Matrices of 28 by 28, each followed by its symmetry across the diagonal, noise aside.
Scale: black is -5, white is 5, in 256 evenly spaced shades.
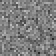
symmetric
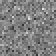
neither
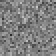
neither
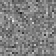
antisymmetric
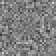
symmetric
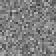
antisymmetric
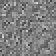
symmetric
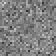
symmetric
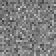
neither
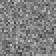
neither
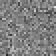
antisymmetric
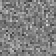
neither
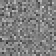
antisymmetric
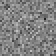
symmetric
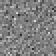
antisymmetric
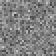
symmetric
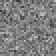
neither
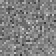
symmetric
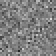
antisymmetric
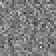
neither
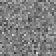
neither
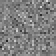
antisymmetric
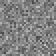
symmetric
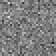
neither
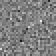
antisymmetric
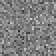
antisymmetric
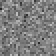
neither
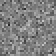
symmetric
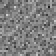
symmetric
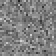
antisymmetric
